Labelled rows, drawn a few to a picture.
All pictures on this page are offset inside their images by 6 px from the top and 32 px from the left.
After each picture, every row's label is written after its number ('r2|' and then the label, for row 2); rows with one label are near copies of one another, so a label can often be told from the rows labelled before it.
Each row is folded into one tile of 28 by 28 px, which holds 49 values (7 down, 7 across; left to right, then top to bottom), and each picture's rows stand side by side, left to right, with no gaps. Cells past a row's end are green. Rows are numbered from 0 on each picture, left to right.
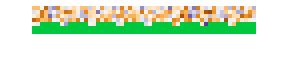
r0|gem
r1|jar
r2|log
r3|log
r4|log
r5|gem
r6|jar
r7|log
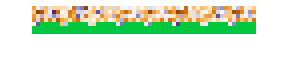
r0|jar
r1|gem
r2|log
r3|jar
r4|jar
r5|jar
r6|gem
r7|jar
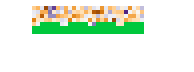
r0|gem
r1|log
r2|jar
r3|log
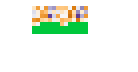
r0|gem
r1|gem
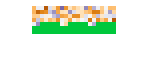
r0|jar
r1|log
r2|jar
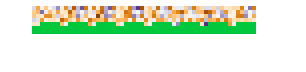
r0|log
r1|gem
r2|gem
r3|gem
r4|gem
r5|jar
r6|jar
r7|gem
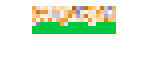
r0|jar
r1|gem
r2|gem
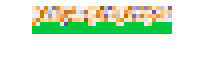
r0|gem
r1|jar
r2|gem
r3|gem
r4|log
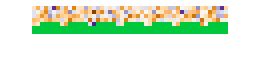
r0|gem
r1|log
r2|jar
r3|log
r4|log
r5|log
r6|gem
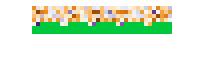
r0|jar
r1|log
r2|jar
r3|jar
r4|log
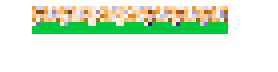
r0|jar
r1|jar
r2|log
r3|log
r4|jar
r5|jar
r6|jar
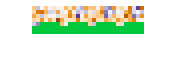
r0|jar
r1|gem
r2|gem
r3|gem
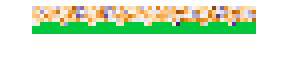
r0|log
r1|gem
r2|gem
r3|log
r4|log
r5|jar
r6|gem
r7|jar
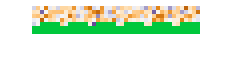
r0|log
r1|gem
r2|jar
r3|log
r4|log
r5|log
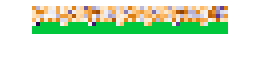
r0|jar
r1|log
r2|jar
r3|log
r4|log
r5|jar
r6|gem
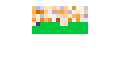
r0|jar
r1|log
